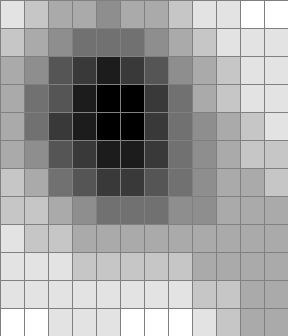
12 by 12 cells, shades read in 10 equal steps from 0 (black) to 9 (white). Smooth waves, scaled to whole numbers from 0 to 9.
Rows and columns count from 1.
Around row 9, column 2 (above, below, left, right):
7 8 8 7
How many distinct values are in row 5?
8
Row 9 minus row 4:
2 3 4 5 6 6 4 2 0 -1 -2 -2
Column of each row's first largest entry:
11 10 11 11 12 11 1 1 1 1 1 1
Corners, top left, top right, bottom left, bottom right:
8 9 9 6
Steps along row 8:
same down down down same same up same up same same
